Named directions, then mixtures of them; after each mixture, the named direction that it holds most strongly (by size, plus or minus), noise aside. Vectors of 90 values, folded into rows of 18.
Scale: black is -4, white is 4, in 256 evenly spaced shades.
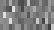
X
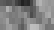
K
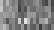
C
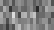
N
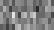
N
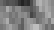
K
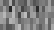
N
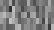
X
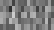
N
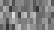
N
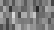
N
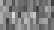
N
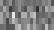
N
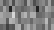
N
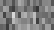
N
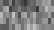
N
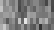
C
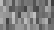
N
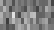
N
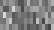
X
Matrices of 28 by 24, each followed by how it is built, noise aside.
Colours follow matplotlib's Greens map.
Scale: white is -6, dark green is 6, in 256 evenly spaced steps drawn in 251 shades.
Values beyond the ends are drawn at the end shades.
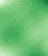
smooth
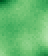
smooth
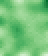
smooth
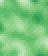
smooth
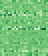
uneven rows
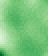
smooth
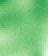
smooth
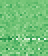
uneven rows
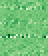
uneven rows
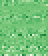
uneven rows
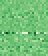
uneven rows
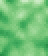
smooth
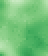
smooth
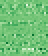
uneven rows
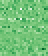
uneven rows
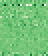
uneven rows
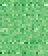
uneven rows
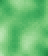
smooth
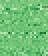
uneven rows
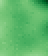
smooth
